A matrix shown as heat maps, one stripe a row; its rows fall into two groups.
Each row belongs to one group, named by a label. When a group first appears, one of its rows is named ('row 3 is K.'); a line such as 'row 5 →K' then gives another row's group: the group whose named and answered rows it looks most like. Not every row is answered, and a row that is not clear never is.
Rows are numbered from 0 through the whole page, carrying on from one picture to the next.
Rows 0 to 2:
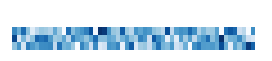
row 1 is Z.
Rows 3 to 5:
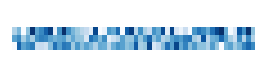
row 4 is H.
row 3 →Z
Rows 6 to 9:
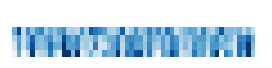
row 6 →H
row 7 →Z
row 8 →Z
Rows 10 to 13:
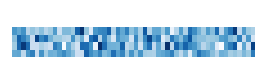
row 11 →H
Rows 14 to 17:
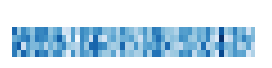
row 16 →H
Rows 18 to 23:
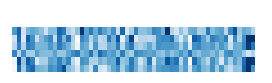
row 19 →Z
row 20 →Z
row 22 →Z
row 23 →Z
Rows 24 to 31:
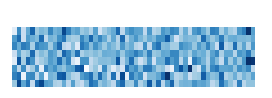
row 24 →Z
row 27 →Z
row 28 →Z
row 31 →H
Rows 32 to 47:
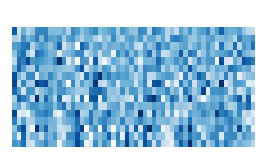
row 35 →H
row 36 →Z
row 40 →H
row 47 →H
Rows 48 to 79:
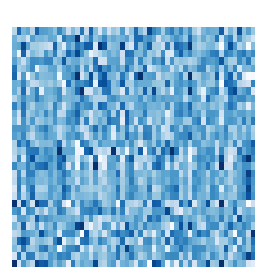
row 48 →H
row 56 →H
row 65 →Z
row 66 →Z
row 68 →Z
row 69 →Z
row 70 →Z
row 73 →H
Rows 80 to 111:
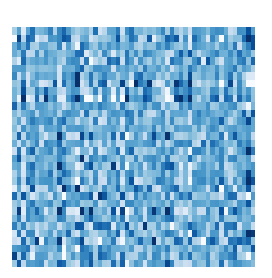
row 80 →Z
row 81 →Z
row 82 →Z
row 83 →H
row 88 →H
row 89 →H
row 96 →Z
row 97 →H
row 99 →Z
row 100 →Z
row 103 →Z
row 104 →H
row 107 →Z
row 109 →Z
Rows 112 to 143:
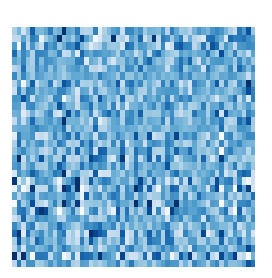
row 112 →Z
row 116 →H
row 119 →Z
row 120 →Z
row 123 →Z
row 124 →Z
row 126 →Z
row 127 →H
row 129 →H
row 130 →H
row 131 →Z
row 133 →Z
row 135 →Z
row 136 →H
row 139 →H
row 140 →H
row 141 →Z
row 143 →Z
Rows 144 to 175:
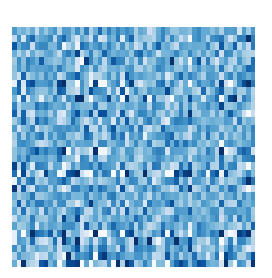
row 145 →Z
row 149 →Z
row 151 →Z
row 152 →H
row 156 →H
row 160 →Z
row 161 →Z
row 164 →Z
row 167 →H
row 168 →H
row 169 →Z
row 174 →Z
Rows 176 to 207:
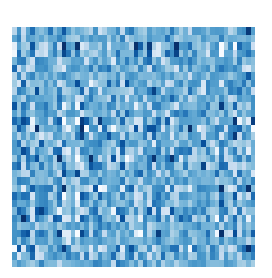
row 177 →H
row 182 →Z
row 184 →H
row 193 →H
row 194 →H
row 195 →Z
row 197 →Z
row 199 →Z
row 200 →H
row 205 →Z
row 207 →H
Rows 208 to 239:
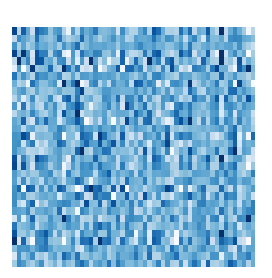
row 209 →H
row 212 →H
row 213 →Z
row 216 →H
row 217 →Z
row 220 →H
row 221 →H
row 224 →H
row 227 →Z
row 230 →H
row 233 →Z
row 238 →Z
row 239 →H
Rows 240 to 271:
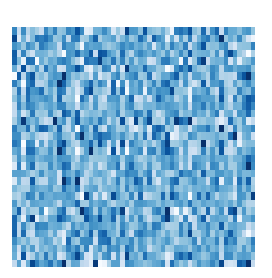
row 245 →H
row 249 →Z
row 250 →Z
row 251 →Z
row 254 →H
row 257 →Z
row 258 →Z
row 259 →H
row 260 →Z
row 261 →Z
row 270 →H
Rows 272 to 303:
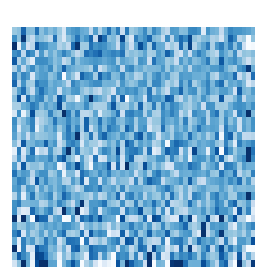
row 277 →Z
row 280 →H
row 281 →H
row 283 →Z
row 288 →Z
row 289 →Z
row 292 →H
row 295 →H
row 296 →Z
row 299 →H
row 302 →H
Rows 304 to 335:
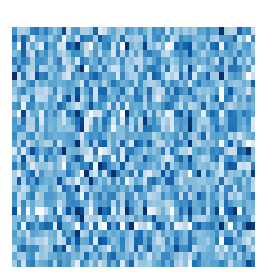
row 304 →Z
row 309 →H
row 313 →Z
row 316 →H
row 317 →H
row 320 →Z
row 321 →H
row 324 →H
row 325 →Z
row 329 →H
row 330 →Z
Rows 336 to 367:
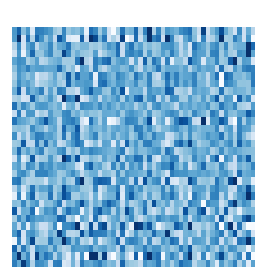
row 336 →H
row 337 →H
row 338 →Z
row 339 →Z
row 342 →Z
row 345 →Z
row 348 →H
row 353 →Z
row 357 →Z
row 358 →Z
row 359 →H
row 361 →Z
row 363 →H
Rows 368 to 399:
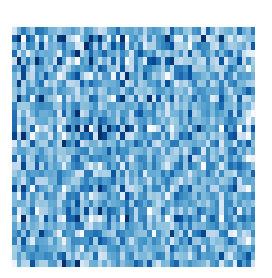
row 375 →H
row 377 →H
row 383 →Z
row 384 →H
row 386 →H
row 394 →H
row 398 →Z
